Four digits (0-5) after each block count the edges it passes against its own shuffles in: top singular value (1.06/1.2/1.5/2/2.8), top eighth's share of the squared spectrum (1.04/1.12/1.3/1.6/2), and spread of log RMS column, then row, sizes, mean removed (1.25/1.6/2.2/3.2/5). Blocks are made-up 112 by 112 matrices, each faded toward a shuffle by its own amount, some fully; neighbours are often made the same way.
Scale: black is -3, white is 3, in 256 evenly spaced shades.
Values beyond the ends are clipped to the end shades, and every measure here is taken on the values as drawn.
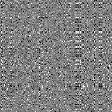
5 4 3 3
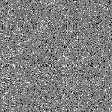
4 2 2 1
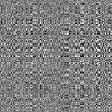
5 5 4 4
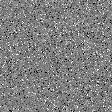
2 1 0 0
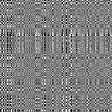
5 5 5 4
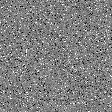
0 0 0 0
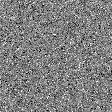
0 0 0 0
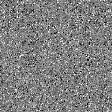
3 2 1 1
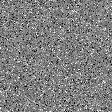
1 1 0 0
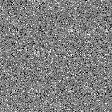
3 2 1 1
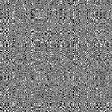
5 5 4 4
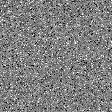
3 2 0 0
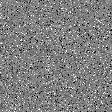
3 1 0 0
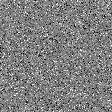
3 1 0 0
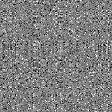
4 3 2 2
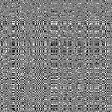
5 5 4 4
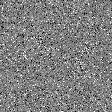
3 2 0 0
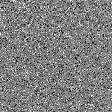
3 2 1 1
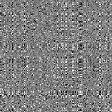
5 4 3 3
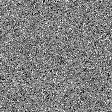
0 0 0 0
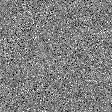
0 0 0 0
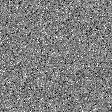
0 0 0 0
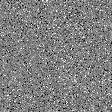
2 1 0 0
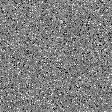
2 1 0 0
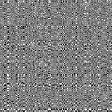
5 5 3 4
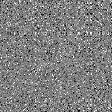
4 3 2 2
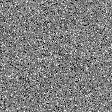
0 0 1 0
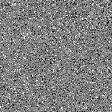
4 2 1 1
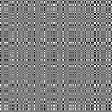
5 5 5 5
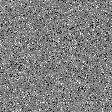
2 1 0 0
